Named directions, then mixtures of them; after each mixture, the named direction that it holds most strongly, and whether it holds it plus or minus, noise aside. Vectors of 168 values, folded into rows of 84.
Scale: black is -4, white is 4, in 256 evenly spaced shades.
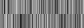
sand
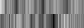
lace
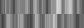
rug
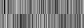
sand, plus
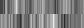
lace, minus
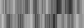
rug, minus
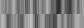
rug, minus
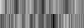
lace, plus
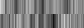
lace, plus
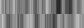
rug, minus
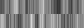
lace, minus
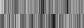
lace, plus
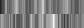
lace, minus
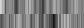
lace, plus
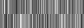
sand, minus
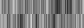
rug, minus
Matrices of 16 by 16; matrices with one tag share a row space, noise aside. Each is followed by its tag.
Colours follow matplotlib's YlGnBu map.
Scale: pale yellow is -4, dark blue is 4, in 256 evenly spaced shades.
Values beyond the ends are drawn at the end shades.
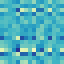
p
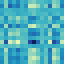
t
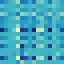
p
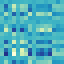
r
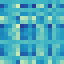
p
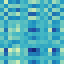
t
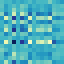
r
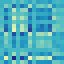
r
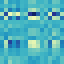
t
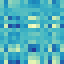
t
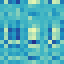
t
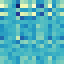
p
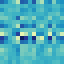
p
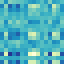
t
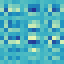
t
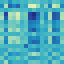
t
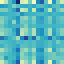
p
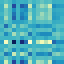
r
